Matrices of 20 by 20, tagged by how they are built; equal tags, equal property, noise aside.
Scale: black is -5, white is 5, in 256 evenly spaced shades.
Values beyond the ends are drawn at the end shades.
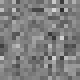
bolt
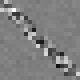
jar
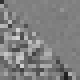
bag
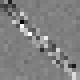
jar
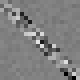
jar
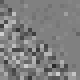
bag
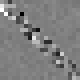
jar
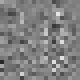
bolt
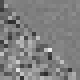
bag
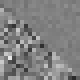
bag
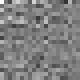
bolt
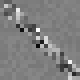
jar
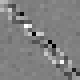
jar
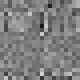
bolt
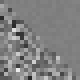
bag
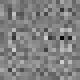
bolt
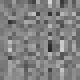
bolt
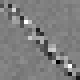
jar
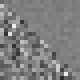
bag
